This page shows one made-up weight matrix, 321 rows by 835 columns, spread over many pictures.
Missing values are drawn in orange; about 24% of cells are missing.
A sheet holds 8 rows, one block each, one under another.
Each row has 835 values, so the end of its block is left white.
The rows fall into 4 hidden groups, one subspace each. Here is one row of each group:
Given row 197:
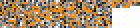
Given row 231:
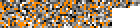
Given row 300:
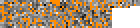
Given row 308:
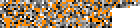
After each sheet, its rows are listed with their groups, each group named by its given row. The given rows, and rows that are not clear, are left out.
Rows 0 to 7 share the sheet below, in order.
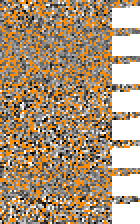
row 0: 231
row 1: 300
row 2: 197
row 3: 197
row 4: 231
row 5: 231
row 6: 308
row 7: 300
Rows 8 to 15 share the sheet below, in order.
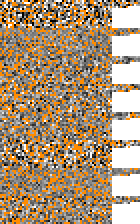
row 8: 300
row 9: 308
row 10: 231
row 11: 308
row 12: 231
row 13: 231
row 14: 197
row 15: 300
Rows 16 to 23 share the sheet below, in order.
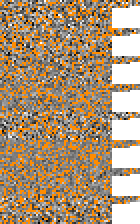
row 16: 300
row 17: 308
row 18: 300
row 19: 300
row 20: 300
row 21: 197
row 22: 197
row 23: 197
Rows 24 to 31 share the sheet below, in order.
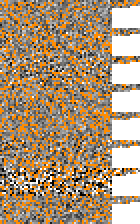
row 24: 231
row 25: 300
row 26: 197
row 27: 300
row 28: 300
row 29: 197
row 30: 197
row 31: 308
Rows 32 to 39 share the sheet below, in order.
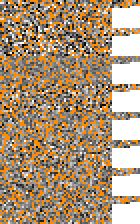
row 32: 231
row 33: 300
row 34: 308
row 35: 231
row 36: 197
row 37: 197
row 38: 231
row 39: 308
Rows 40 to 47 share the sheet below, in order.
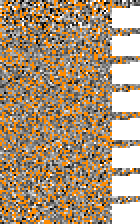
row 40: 197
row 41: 197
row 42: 308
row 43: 231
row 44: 197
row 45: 231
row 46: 197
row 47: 308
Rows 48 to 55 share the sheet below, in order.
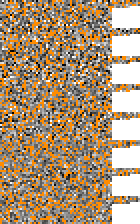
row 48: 231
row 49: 300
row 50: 197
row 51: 197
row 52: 197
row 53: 231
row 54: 308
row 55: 231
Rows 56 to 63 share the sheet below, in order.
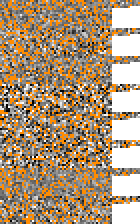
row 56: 300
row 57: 231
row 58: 197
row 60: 197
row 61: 308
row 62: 300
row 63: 300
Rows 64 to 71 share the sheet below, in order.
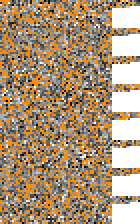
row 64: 300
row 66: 300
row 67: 308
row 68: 197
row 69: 300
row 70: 300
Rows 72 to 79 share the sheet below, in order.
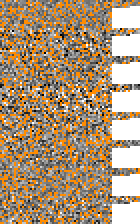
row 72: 197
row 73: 300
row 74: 231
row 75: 300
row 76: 308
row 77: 197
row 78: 308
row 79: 300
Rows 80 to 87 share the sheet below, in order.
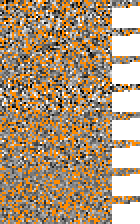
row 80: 197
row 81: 300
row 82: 308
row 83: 300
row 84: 231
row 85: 300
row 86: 308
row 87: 197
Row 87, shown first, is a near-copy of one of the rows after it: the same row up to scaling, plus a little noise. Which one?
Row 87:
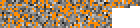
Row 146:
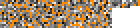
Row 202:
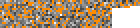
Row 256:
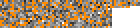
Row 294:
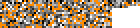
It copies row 146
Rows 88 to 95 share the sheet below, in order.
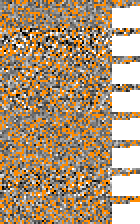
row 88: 197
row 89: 231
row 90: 308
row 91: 231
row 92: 308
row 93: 197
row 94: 197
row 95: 308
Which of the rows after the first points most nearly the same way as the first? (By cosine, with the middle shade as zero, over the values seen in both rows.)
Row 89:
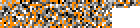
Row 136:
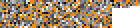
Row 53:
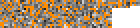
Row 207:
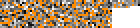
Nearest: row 53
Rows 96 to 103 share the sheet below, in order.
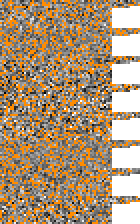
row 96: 231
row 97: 308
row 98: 308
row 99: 231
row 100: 308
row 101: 231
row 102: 197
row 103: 300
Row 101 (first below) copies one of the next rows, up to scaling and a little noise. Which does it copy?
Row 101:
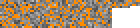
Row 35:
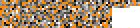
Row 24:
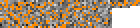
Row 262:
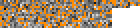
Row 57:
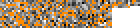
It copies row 24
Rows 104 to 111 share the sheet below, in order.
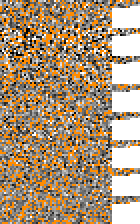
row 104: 308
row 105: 308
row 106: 300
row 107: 197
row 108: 308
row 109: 231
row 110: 231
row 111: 197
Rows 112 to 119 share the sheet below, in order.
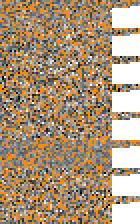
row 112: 231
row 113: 308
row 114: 308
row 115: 308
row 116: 300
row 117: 231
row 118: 300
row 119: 197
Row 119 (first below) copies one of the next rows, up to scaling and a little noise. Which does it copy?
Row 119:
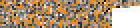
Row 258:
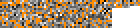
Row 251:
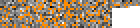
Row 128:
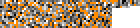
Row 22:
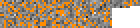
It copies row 258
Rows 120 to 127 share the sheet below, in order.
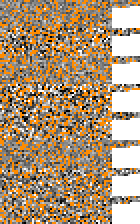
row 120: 231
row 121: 197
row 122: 300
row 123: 300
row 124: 231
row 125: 308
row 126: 300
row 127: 300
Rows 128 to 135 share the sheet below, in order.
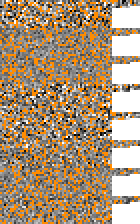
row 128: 197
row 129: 197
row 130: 300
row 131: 231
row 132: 231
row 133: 231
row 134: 231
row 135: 231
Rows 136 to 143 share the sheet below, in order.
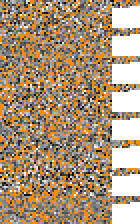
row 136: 308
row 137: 197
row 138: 197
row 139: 300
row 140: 308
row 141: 231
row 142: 308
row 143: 197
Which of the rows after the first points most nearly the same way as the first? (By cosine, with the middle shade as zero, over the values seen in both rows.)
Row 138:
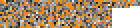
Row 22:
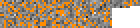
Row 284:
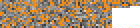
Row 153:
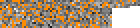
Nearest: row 284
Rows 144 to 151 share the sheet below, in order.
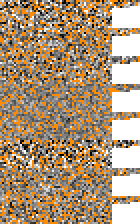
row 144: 231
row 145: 300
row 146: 197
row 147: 231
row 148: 308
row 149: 231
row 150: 300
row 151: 197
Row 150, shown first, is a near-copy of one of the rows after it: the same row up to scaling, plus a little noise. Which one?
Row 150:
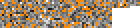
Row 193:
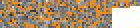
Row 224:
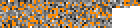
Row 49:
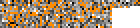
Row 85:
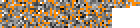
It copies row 193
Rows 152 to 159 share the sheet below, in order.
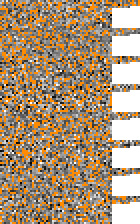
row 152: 308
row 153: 308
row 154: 197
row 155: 197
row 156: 308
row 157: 231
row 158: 300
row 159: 197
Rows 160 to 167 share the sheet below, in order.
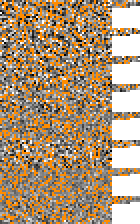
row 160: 197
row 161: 300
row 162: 300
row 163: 197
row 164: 197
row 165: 231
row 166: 231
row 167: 231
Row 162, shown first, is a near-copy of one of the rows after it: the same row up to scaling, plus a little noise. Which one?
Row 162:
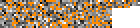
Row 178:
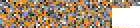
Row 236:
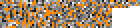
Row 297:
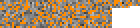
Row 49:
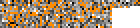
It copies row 178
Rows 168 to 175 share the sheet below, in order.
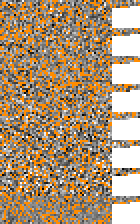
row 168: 197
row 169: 231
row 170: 308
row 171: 231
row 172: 231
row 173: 308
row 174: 197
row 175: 300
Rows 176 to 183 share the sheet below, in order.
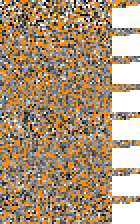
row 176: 308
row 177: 197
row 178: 300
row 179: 308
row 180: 308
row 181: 300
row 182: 308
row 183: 197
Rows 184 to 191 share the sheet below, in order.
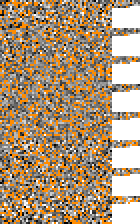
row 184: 197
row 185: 308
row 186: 197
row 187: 300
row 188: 197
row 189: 231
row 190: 197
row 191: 231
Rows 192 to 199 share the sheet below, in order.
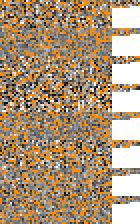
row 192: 197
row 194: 231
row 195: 197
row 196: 308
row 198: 231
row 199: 197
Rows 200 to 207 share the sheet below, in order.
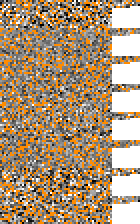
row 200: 308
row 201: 231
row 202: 197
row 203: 300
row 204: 231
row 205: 308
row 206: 308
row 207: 231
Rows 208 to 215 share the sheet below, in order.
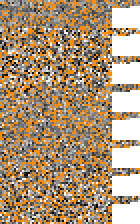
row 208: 300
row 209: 300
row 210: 197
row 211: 231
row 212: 197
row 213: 300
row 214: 231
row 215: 231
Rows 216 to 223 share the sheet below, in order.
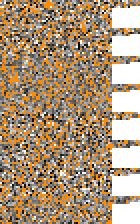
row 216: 197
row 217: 308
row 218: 308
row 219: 231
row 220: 300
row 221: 231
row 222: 300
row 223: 308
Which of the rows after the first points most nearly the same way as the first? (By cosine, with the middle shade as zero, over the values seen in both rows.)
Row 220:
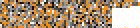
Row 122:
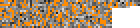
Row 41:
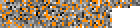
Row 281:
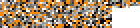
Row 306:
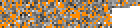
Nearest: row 281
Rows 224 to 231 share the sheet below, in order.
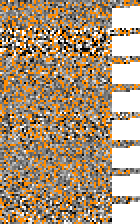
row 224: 300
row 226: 197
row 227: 308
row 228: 300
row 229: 231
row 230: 308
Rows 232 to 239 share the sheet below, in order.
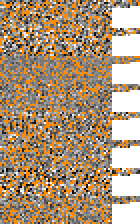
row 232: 197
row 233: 231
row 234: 308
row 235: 308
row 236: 300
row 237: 197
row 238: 197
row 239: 197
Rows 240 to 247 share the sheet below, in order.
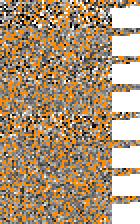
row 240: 308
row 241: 308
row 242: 231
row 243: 231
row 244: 300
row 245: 308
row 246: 197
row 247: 231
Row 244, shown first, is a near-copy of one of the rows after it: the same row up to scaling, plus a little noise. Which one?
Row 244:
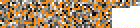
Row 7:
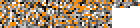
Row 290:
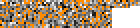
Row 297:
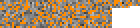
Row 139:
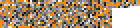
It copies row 290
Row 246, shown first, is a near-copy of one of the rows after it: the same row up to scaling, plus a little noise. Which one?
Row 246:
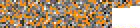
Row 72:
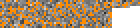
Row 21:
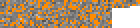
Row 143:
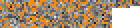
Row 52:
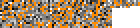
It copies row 72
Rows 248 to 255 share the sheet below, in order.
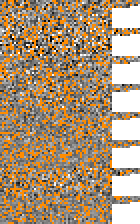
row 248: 231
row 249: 197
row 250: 308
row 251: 197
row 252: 308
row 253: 308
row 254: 308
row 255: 197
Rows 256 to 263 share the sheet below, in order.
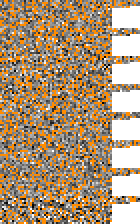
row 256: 197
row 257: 300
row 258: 197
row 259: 197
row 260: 197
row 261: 300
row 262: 231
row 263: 300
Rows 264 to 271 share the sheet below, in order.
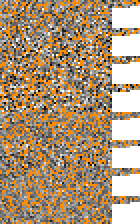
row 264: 308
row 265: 231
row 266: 197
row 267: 308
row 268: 197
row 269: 231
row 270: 197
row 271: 308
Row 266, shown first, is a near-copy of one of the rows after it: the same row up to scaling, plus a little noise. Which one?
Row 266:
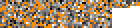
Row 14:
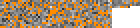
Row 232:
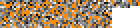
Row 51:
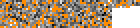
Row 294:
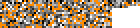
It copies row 294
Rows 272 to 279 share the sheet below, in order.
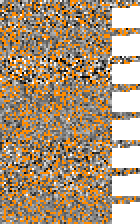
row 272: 300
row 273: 300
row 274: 300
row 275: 308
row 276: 308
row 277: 308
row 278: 308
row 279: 197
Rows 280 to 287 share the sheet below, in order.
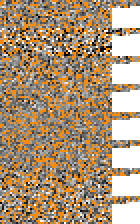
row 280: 197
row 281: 231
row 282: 231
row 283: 308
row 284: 300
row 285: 231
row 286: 197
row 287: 308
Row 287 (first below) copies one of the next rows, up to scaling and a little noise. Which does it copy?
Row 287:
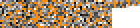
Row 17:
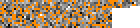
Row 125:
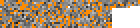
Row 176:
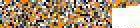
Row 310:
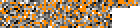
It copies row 176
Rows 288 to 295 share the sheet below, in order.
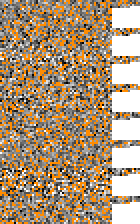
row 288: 308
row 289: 231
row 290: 300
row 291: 308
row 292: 197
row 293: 231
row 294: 197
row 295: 300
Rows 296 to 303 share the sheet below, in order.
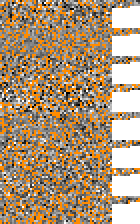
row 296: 300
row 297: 300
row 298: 231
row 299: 308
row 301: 300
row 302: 308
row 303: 231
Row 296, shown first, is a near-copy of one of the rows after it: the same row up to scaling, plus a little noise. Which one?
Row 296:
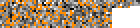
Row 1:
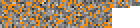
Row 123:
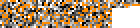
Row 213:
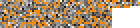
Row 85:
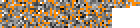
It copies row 123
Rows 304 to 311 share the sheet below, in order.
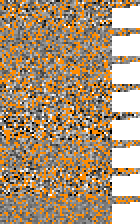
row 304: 231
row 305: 231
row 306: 308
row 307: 197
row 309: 231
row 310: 308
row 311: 231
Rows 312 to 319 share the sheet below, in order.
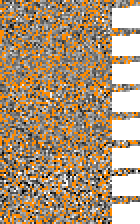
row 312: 197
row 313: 197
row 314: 231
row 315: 197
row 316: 231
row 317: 197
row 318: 308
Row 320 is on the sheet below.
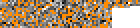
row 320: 231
